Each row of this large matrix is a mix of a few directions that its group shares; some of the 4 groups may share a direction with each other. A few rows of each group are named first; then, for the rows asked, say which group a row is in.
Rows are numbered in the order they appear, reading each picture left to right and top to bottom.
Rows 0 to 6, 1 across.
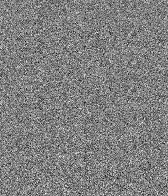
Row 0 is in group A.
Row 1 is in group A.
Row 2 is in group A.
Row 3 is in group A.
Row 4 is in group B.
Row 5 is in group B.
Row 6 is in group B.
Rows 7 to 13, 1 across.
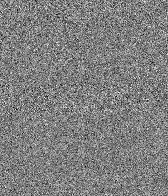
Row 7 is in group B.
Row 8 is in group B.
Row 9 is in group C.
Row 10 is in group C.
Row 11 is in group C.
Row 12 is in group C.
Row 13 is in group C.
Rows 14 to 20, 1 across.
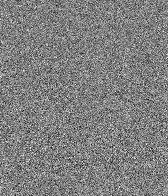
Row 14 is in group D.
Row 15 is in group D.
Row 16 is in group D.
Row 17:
C
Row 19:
B
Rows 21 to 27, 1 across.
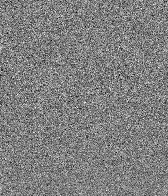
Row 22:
D
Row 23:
D
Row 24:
A
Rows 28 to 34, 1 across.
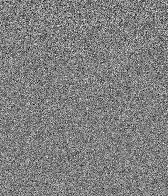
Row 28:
B
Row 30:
C
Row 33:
D
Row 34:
C
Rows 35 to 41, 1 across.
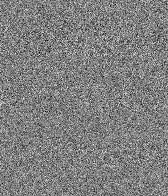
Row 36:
C
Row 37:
C
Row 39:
A
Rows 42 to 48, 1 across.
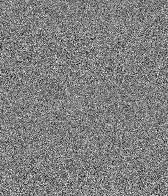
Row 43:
A
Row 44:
D
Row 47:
C
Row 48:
C
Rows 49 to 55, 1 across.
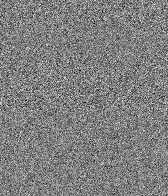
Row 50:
D
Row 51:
B
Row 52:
A
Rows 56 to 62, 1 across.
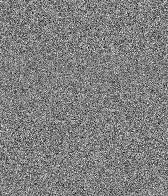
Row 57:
C
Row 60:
D
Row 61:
A
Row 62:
B
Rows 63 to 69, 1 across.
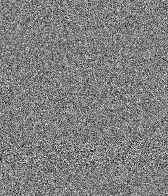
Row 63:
B
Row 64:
B
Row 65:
B
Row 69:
C
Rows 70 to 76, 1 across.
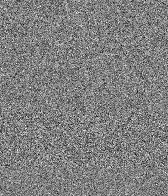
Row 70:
A
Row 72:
D
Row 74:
A
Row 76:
B
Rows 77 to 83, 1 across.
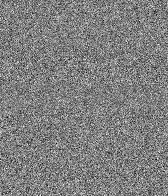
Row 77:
C
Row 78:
C
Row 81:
D
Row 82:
D
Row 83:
B
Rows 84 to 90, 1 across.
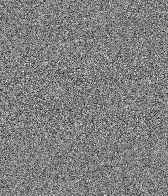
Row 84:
A
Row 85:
B
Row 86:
B
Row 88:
B
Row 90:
D
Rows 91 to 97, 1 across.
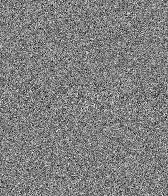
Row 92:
A
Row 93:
C
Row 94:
C
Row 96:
B
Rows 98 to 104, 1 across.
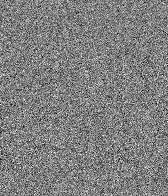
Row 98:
A
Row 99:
B
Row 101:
D
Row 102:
D
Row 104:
C
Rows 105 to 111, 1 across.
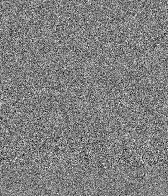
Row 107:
B
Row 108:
D
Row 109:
A
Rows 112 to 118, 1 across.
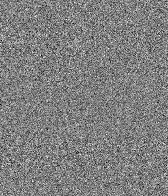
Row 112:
B
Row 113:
B
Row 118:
C
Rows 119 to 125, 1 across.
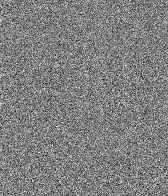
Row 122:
D
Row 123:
B
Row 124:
C
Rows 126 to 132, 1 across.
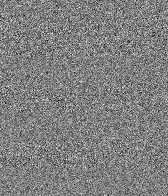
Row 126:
D
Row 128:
D
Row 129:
C
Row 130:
C
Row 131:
B
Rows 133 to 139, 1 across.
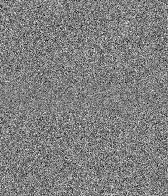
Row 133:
A
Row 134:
C
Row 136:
C
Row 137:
B
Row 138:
B
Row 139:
C
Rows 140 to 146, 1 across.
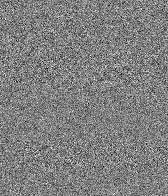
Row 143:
C
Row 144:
A
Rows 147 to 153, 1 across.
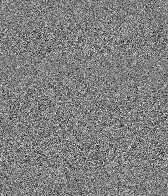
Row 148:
C
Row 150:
C
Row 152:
A
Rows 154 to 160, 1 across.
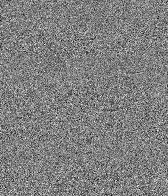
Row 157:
C
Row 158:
D
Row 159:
B
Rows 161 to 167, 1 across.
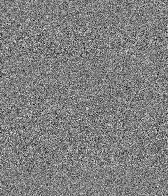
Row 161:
A
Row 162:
A
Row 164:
A
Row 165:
D
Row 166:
C
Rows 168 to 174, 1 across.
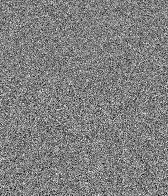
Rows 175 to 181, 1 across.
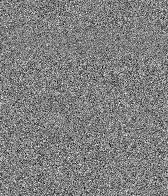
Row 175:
A
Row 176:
D
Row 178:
D
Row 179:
A
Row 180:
A
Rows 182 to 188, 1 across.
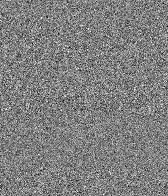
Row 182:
D
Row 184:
D
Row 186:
A
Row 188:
A
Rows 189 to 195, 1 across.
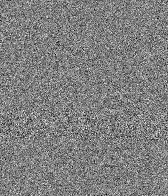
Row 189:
D
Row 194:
C
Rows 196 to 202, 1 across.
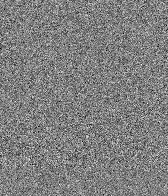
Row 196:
D
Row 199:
C
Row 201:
B
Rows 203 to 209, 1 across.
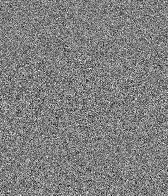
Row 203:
C
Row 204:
B
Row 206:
B
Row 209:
B
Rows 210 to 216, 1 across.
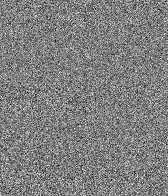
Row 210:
B
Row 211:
C
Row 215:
A
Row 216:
B
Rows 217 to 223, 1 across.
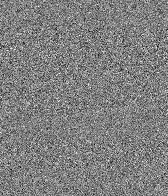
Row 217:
A
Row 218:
D
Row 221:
D
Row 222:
B
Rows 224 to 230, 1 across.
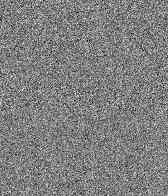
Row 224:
A
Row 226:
D
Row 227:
A
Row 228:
C
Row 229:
B
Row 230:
B
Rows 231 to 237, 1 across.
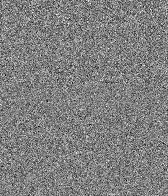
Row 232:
B
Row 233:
C
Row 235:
A
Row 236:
B
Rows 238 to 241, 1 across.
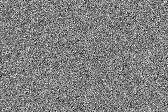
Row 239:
B
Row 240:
D
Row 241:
B
